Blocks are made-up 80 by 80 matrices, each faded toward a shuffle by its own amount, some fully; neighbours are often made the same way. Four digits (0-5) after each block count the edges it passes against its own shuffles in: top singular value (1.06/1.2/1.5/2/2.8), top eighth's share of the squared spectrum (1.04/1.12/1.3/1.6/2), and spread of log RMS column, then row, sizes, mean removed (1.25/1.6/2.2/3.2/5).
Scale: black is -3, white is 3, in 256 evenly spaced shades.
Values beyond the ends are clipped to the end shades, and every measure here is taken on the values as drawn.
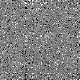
3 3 2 2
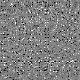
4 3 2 2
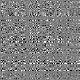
4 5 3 4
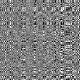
5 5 4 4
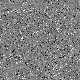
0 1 0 1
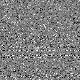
2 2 0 3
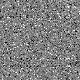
3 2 1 1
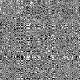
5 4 3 3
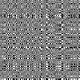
5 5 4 4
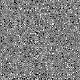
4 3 2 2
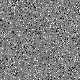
2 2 0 0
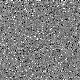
1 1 0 1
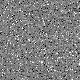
0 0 0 1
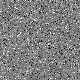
0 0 0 0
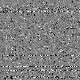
2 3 0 3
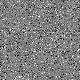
0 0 0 1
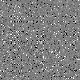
4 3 1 1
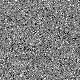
0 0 0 0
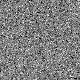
0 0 0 0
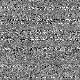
1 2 0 3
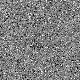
0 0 0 1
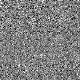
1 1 0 3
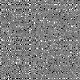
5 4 2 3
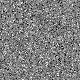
1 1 0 0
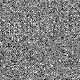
3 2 1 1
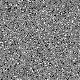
1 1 0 0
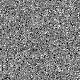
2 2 0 1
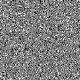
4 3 2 1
